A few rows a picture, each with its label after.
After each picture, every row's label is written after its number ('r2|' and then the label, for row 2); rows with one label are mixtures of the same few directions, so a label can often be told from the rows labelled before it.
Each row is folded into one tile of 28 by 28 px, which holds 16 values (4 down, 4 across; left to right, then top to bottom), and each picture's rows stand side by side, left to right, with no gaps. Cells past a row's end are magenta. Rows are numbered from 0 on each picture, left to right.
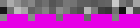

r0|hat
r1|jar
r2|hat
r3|hat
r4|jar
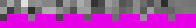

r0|jar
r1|hat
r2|jar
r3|hat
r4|hat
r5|jar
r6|hat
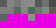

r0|jar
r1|jar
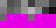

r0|hat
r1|hat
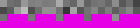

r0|hat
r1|hat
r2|jar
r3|jar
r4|jar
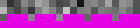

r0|hat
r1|hat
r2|jar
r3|jar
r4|hat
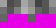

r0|hat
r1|hat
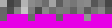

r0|hat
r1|jar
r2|jar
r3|jar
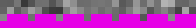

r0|jar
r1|hat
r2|hat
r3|jar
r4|hat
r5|jar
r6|jar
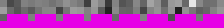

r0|hat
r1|hat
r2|hat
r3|hat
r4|hat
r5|hat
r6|jar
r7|hat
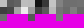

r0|hat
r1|hat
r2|jar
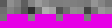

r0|hat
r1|hat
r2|hat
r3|hat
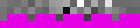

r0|jar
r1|jar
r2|jar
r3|jar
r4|hat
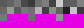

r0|jar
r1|jar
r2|jar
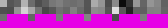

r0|hat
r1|hat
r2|jar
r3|hat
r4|hat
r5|hat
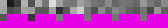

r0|hat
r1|jar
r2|hat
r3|jar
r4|hat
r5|jar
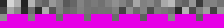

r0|hat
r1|jar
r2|hat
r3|jar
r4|jar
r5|jar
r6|jar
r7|jar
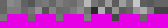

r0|hat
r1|jar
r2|hat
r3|jar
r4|jar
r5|hat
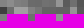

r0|hat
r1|hat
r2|jar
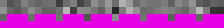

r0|hat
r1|hat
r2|jar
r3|jar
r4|hat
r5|hat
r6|jar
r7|hat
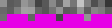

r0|hat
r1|hat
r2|jar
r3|jar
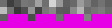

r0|hat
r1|jar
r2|hat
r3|jar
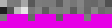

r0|hat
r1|jar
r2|jar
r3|jar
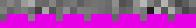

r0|jar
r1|jar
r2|jar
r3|hat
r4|hat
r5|jar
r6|hat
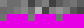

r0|hat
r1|jar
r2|hat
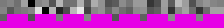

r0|jar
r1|jar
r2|hat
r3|hat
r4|jar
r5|hat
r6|hat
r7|hat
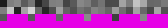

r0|jar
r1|hat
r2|hat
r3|jar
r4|jar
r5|jar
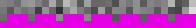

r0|jar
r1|jar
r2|hat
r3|jar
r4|jar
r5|jar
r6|hat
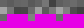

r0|hat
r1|jar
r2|hat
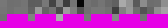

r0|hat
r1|jar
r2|jar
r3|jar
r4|hat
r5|hat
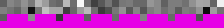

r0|jar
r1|hat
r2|jar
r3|hat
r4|jar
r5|hat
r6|jar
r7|jar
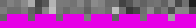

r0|jar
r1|hat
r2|jar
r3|hat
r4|hat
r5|jar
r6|jar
